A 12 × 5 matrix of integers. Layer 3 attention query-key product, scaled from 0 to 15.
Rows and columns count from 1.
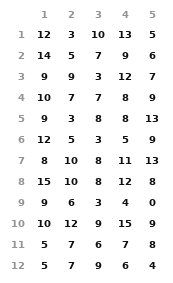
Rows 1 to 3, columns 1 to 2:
12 3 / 14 5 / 9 9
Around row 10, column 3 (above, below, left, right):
3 6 12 15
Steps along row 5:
down up same up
